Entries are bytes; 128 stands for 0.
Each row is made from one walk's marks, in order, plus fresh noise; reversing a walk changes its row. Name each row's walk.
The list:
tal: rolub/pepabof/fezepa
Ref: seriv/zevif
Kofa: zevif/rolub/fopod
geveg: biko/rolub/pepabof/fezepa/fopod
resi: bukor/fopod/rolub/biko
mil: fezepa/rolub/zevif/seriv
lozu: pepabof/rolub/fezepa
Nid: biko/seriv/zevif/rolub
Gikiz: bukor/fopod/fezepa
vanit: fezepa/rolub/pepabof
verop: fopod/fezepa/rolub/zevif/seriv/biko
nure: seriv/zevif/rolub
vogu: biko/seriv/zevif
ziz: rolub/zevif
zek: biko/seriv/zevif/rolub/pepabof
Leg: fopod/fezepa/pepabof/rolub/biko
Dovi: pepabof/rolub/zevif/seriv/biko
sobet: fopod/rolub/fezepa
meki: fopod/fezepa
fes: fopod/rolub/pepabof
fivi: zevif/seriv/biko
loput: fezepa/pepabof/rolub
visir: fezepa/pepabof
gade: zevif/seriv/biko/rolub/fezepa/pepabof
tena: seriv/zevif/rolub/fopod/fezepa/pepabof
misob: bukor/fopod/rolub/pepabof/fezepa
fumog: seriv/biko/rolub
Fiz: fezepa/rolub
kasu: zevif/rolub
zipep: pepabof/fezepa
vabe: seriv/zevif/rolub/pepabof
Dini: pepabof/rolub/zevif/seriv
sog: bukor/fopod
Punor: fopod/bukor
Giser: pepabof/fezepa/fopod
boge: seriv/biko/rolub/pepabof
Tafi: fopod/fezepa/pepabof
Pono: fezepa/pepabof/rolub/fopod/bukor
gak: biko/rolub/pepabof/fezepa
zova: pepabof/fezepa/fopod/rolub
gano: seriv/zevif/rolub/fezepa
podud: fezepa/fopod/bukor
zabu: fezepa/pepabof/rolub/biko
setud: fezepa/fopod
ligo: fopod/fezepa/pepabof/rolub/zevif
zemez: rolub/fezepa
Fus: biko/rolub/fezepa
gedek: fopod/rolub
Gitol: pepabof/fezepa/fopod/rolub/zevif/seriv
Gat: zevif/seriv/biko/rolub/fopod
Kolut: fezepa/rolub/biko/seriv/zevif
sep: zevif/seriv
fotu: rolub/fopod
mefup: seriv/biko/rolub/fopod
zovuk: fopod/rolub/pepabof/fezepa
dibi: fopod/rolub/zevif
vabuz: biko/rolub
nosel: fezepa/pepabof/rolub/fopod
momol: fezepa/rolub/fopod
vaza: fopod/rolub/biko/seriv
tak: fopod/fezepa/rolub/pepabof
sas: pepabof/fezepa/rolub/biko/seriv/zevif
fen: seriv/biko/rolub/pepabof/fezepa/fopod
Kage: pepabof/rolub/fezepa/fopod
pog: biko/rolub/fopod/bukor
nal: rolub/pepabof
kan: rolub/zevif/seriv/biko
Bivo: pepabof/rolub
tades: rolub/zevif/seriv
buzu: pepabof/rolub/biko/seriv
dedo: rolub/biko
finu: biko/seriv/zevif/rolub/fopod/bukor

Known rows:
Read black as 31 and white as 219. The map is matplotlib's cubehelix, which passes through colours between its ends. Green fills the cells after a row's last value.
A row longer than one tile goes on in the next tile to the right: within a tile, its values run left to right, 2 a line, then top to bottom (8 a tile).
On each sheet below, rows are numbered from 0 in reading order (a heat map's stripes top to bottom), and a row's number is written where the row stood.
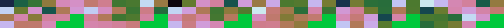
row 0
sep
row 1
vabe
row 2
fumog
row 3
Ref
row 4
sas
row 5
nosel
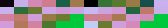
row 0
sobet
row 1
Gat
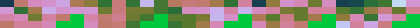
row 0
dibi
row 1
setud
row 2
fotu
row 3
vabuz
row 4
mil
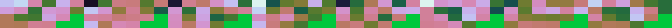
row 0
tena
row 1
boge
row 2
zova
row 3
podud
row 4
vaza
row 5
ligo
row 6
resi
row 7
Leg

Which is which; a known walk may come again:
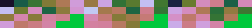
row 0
sep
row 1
Ref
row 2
fumog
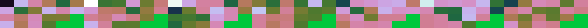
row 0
sobet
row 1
Punor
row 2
nosel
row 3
setud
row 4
dibi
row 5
ligo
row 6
vabuz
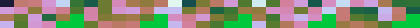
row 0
gak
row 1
resi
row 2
podud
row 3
pog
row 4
Leg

